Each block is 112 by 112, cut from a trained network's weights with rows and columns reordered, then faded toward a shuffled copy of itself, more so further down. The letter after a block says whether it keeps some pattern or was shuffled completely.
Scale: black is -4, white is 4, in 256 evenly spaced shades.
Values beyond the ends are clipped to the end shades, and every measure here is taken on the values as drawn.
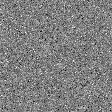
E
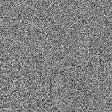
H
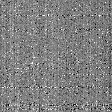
H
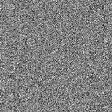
H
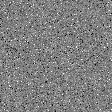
E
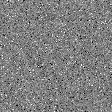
E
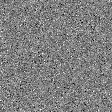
E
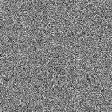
H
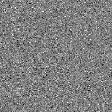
H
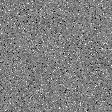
E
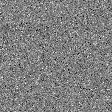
E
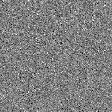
H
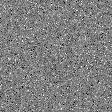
E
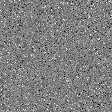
E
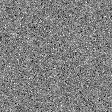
E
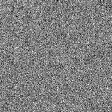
H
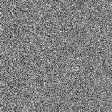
H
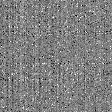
H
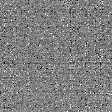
H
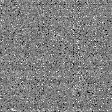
H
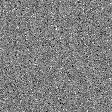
E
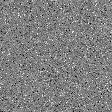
E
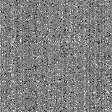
H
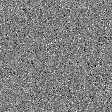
E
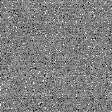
H
